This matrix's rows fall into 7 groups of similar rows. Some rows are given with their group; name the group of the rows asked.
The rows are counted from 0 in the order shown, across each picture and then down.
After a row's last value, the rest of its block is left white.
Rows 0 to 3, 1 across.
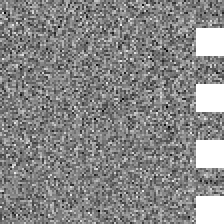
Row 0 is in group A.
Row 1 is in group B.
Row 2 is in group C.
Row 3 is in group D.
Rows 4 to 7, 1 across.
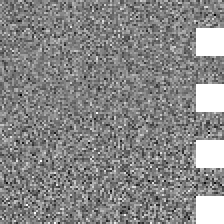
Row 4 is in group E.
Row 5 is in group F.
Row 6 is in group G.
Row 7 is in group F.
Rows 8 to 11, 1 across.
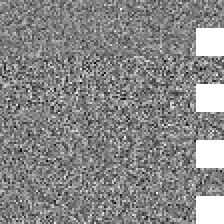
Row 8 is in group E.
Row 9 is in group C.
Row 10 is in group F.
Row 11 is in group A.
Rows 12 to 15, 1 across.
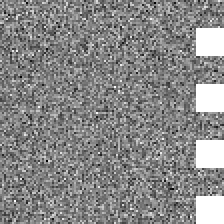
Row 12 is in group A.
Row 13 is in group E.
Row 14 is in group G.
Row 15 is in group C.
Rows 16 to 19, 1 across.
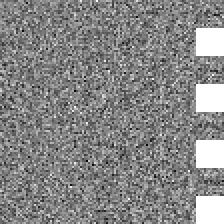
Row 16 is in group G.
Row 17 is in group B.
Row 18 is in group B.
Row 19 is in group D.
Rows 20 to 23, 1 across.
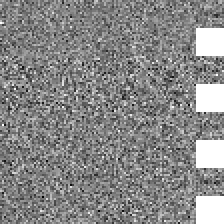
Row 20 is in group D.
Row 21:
C
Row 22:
A
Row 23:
D
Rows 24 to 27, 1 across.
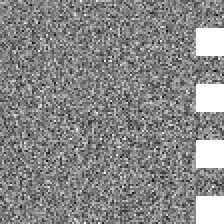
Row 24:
G
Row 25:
E
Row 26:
F
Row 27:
B
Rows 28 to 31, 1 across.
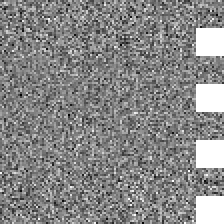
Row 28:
B
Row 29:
F
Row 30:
C
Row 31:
D
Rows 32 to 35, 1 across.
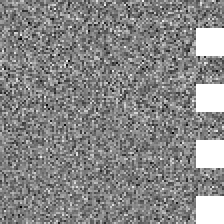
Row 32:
F
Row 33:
A
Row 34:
C
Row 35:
F
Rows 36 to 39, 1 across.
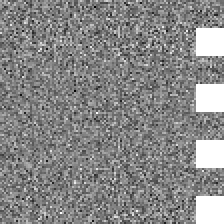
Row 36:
G
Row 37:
B
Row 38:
G
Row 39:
G
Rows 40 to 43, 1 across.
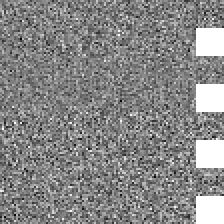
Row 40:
F
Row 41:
B
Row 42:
C
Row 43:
D
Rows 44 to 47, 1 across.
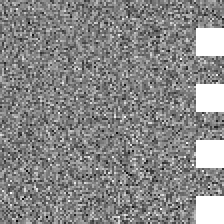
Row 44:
F
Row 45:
C
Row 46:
D
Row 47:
G
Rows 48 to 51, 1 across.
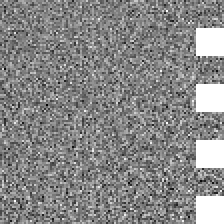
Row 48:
C
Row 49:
A
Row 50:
C
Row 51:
C
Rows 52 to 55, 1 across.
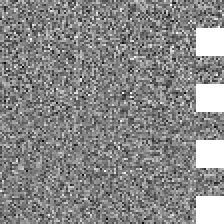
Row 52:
C
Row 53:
C
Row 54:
E
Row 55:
D
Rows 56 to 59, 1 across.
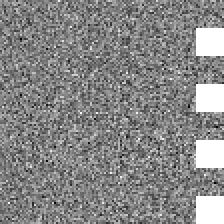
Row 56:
F
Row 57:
F
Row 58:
G
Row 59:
E
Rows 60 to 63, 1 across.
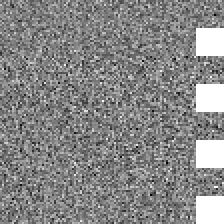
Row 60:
E
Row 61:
A
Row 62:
B
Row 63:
C
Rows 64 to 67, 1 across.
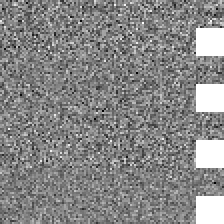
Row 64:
D
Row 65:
B
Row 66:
G
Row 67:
E
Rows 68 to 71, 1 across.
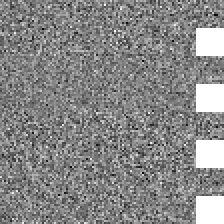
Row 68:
E
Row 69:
A
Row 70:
G
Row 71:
A
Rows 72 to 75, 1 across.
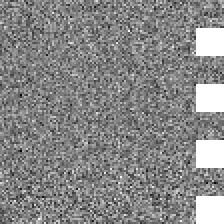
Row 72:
D
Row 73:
F
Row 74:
F
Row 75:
E
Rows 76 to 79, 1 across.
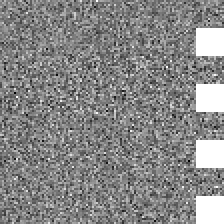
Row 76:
G
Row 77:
C
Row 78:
D
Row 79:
C
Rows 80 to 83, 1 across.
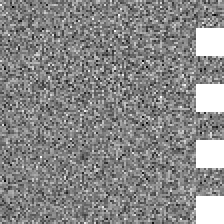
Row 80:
E
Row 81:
A
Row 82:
A
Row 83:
A
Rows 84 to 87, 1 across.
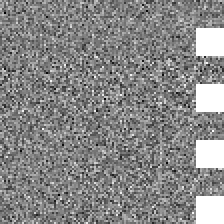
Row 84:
A
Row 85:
A
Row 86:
B
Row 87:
A
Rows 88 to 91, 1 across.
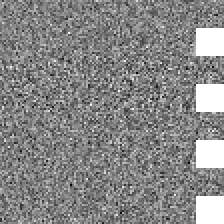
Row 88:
G
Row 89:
F
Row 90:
F
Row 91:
B
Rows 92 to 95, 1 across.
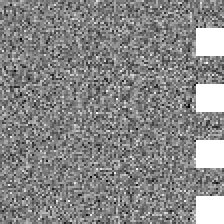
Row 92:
F
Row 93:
F
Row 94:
G
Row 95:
G
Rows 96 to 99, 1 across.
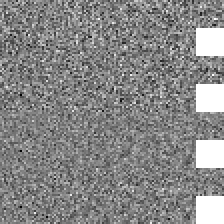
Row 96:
C
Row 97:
B
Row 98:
F
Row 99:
F
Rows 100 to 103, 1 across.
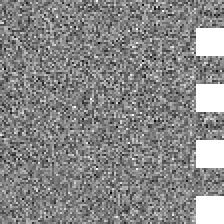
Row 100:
D
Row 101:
A
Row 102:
D
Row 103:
G
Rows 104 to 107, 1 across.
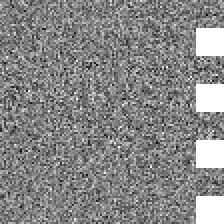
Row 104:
E
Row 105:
C
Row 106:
F
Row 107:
B
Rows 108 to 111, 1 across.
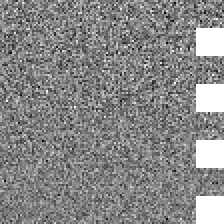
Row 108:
C
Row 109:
B
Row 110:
E
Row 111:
A
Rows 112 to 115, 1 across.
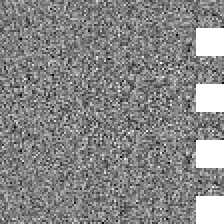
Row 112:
F
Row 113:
F
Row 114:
F
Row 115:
B
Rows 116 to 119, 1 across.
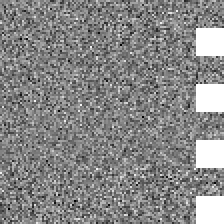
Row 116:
F
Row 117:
F
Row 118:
A
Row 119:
E
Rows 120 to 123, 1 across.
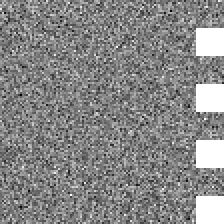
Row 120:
A
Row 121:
F
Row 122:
A
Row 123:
F
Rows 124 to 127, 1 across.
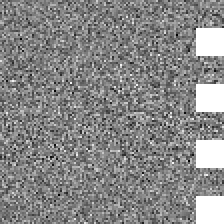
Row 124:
F
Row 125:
E
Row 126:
C
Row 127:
A
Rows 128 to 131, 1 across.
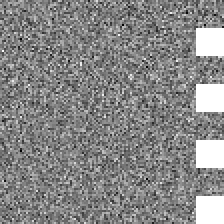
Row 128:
F
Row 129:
A
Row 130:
B
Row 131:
A
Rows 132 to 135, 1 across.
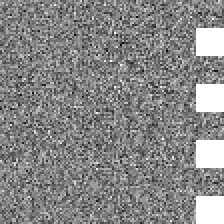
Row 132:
B
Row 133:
E
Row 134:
G
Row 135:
G
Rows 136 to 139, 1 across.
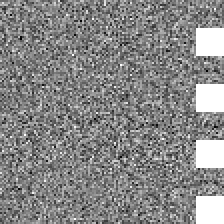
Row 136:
B
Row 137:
E
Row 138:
G
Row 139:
E
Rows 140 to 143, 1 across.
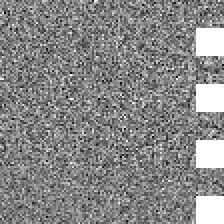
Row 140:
A
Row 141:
D
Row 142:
B
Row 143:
F
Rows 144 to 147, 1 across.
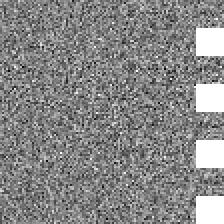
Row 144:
C
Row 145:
C
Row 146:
G
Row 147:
D
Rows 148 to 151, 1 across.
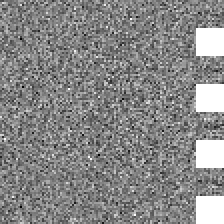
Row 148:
B
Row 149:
G
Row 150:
D
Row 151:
B
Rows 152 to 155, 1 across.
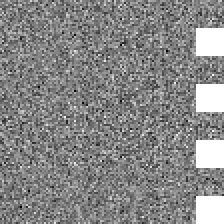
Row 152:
B
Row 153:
B
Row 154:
B
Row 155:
F
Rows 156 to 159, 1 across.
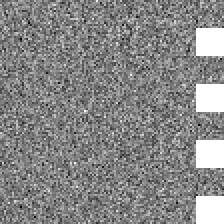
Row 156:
F
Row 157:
A
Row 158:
B
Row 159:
F
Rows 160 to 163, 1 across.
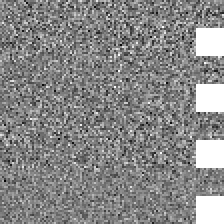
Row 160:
G
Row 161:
E
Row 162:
A
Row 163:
A
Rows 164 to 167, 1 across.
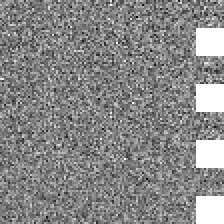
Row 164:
E
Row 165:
D
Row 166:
E
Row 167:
A
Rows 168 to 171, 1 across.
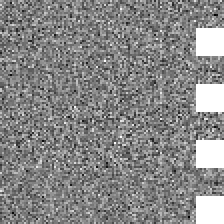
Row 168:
E
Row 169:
B
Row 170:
E
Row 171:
D
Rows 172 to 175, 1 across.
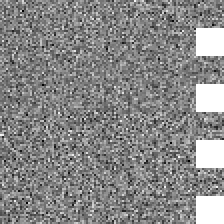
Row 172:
C
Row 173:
E
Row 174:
D
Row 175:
C
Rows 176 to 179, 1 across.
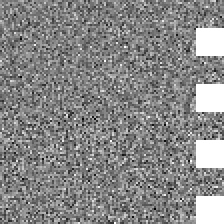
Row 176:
F
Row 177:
E
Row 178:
C
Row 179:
C
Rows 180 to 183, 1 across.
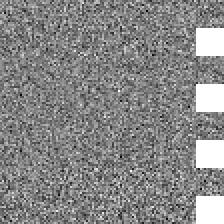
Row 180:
A
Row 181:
F
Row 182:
B
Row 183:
A
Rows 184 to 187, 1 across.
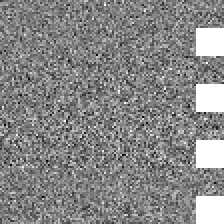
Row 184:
B
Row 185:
F
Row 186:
A
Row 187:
E
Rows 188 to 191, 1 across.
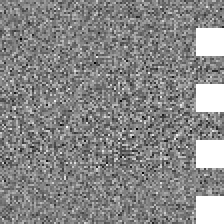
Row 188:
F
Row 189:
G
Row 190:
B
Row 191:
A
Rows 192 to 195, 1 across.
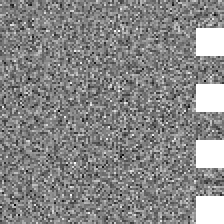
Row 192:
E
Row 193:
F
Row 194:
B
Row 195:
D
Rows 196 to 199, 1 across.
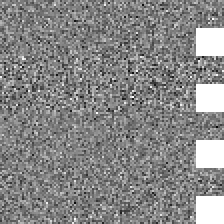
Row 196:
B
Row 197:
C
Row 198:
G
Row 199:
B
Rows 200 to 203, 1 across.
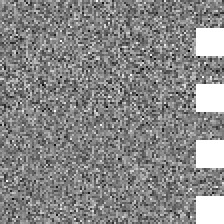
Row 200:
G
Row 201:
A
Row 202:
A
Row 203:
C
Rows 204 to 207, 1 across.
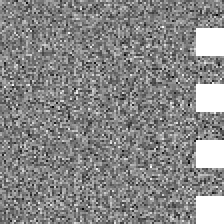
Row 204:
G
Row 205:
C
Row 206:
F
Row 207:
C
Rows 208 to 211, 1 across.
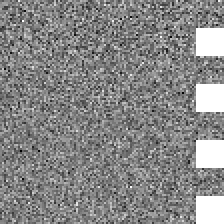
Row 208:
B
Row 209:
A
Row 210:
F
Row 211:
C
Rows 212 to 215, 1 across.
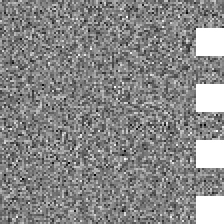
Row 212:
F
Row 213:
E
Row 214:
C
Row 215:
C
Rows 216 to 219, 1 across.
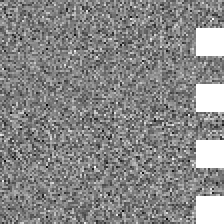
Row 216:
B
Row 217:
A
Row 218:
D
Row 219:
A
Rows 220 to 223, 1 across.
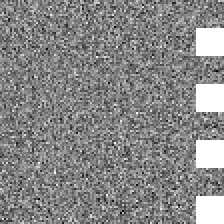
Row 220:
A
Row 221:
G
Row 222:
E
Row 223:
B
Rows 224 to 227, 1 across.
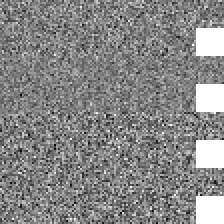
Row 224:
A
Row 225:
F
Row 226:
F
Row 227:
B
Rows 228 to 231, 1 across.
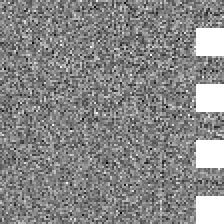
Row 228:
G
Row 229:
A
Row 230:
D
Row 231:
B
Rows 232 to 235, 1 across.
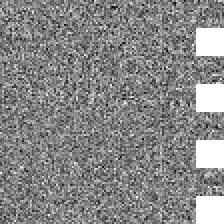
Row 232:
A
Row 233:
C
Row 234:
B
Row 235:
D
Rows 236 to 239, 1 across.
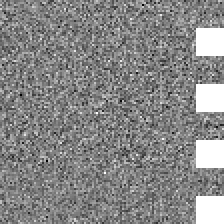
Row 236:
A
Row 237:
B
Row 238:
G
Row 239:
B
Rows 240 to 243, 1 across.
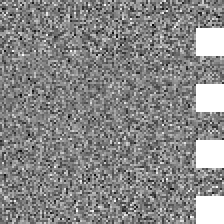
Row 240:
B
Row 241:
F
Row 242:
F
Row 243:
C
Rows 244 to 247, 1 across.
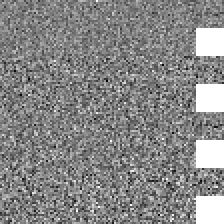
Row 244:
G
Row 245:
F
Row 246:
G
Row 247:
C
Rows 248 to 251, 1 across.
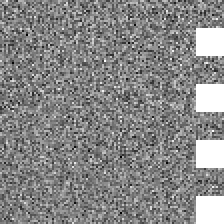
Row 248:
C
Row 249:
E
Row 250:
B
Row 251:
B
